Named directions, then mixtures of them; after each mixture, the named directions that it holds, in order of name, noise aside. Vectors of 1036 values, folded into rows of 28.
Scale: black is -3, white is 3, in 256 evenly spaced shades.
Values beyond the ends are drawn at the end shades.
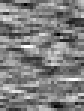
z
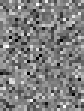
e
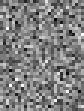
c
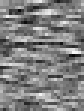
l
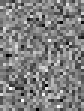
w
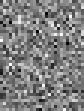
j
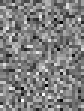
c, w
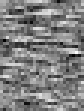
l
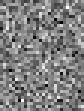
c, w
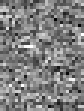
c, z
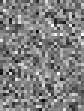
c, j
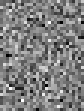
w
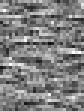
j, l, z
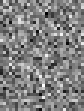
j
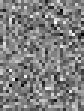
c, j, w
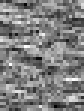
j, z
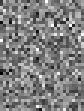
c, e, j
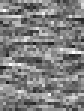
j, l, z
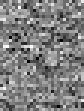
e, z
